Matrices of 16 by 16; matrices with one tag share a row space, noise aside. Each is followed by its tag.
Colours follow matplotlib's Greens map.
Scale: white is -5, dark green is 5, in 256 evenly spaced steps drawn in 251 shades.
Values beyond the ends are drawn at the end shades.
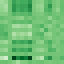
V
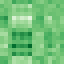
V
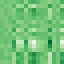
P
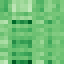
V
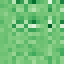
P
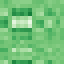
V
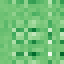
P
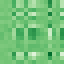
P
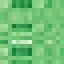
V
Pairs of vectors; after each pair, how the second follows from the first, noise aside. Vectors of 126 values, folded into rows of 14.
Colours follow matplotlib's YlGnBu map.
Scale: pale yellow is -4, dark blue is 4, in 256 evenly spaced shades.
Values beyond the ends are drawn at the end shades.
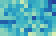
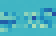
partly zeroed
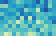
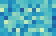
shuffled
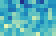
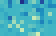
partly zeroed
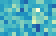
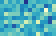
shuffled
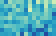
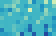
partly zeroed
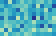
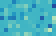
partly zeroed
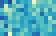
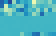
partly zeroed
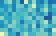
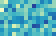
shuffled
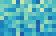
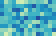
shuffled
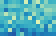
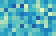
shuffled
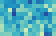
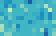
partly zeroed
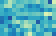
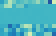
partly zeroed
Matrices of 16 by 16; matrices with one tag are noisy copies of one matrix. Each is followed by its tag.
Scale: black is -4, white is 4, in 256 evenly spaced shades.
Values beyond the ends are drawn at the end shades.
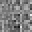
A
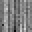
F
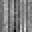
F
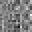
A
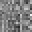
A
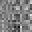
A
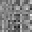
A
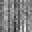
F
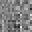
A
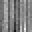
F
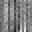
F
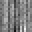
F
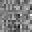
A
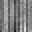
F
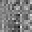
A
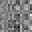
A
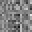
A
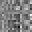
A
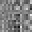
A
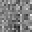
A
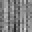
F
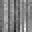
F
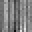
F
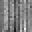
F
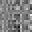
A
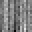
F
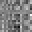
A
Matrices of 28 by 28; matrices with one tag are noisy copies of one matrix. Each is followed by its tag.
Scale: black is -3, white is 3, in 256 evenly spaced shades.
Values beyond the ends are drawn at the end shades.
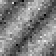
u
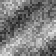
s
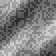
s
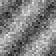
u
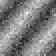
u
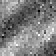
s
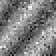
u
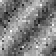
u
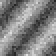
u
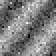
u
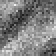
s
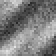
s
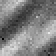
s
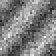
u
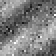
s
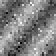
u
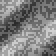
s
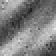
s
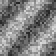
u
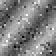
u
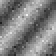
u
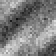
s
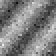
u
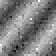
u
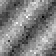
u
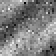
s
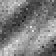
s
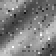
s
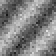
u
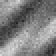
s
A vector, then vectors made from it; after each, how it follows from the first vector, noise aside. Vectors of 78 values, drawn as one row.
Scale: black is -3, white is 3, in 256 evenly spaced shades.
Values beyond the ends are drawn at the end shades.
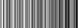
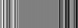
partly zeroed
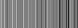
partly zeroed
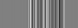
partly zeroed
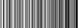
copied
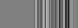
partly zeroed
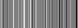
partly zeroed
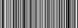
sign-scrambled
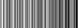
copied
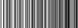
copied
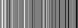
partly zeroed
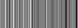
partly zeroed
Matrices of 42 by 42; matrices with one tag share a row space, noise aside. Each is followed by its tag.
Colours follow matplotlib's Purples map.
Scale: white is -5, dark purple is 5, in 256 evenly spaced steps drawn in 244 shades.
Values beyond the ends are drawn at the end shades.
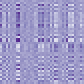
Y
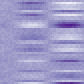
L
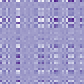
Y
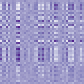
Y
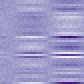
L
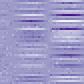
L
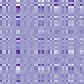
Y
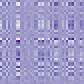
Y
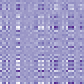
Y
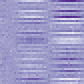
L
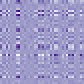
Y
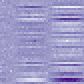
L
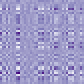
Y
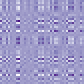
Y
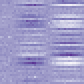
L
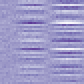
L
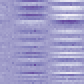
L
